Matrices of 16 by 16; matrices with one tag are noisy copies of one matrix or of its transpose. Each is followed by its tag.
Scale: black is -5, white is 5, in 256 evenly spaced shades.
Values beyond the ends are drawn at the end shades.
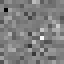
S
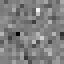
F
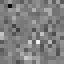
S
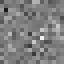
S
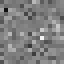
S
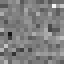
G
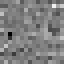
G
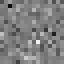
S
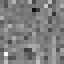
G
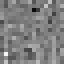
G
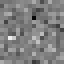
F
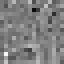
G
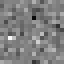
F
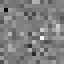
S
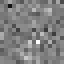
S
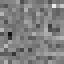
G
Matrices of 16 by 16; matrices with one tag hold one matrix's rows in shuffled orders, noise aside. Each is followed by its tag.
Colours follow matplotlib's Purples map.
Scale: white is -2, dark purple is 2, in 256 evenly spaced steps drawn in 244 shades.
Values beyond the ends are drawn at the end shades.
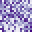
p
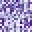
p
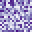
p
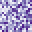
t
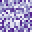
p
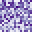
p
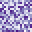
p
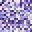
p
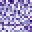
p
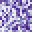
t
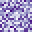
p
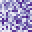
t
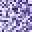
t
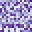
p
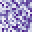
t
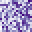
t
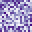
p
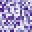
p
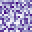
p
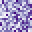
t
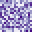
p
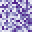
t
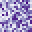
t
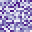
p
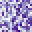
t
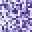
t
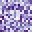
p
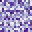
p
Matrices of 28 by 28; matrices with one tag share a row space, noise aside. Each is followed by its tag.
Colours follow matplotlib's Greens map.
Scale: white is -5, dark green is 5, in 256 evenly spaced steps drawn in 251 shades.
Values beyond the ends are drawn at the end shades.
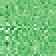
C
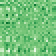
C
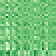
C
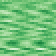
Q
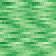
Q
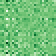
C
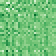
C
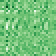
C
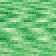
Q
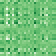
C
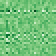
C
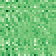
C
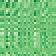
C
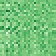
C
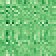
C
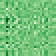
C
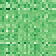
C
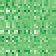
C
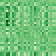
C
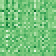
C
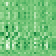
C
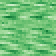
Q
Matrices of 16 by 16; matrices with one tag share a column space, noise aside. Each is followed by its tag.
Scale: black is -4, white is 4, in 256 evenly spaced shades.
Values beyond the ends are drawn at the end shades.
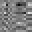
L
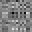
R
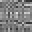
R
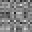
R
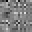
R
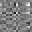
L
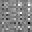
L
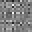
R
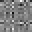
R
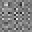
L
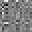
R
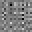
L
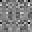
R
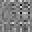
R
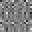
R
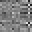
R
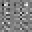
L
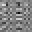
L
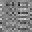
L
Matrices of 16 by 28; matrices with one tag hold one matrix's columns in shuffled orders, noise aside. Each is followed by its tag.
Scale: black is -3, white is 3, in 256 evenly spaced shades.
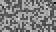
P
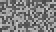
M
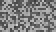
M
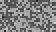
M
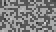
M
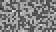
P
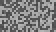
P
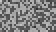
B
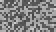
M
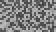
M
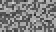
B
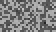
P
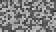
P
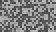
B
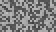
P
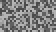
P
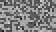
M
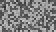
P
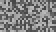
P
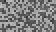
B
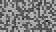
P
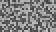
B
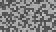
B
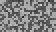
P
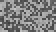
P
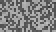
P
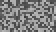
M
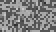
P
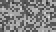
M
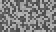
P
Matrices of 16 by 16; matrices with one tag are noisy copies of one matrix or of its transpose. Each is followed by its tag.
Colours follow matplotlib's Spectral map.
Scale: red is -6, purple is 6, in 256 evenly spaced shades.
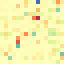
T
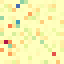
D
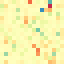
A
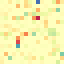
T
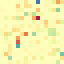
T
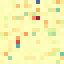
T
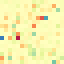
T
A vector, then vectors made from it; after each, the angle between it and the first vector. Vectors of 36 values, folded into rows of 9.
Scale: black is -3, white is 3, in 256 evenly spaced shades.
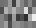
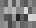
nearly parallel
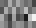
nearly parallel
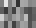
partly opposed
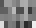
orthogonal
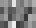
orthogonal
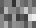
nearly parallel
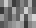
partly aligned
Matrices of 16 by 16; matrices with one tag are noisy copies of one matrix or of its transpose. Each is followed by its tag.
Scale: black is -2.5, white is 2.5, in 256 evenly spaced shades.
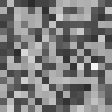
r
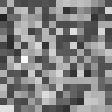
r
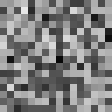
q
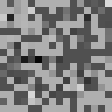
q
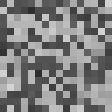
r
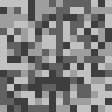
q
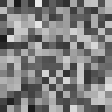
r
